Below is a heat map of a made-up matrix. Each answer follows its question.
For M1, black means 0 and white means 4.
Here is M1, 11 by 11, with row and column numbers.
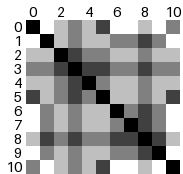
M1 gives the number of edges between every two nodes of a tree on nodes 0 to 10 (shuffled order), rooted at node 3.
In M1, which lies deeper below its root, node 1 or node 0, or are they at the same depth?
the same depth
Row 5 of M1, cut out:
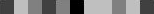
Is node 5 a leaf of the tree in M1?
no
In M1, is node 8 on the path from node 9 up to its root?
yes
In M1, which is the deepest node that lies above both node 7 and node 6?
8
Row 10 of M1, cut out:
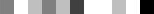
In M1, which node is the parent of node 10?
5
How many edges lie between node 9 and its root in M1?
2
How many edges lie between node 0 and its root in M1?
2
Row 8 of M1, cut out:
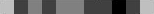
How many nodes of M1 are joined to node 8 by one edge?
5
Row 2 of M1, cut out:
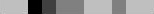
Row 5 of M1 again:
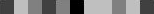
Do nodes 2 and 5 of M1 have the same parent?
yes
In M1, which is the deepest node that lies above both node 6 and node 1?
8
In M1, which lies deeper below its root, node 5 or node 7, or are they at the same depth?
node 7
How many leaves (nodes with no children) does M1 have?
8
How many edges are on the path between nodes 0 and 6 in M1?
4
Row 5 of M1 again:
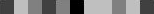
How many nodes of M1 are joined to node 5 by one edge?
3
